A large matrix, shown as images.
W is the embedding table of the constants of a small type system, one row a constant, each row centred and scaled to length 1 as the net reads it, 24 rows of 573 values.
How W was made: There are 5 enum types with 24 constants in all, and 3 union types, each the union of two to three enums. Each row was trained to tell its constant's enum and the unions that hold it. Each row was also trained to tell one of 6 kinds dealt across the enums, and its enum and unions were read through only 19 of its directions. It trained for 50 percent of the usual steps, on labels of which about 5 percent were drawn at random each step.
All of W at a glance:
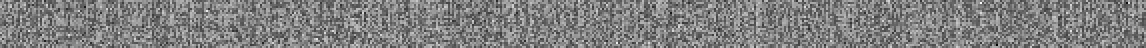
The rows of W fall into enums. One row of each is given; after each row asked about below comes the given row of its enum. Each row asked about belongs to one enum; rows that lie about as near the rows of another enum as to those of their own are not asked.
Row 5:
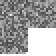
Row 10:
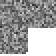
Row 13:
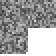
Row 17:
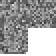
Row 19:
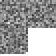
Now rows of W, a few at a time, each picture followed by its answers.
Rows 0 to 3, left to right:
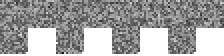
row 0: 5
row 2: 19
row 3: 19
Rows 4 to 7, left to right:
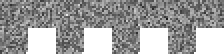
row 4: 13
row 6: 5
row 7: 19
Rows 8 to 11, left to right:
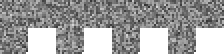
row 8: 19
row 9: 10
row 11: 10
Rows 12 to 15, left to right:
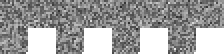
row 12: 10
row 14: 5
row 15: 13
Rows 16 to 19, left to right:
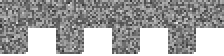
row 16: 19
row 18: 13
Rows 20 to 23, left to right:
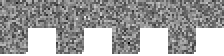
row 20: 17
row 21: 13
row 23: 10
